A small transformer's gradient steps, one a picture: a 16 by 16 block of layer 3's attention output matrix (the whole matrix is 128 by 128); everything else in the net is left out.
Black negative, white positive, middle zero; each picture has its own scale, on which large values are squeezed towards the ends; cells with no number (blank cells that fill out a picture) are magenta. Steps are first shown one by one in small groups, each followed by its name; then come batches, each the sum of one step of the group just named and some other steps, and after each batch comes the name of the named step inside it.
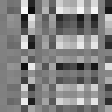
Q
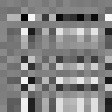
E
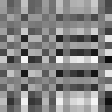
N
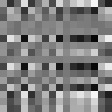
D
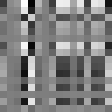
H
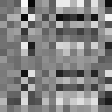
H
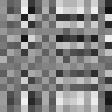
N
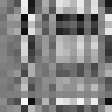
Q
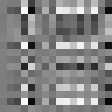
Q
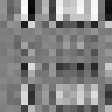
Q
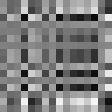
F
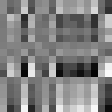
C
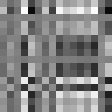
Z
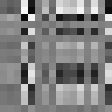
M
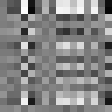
Z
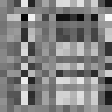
C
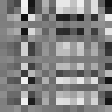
Z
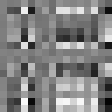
C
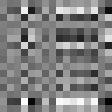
F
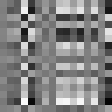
Z
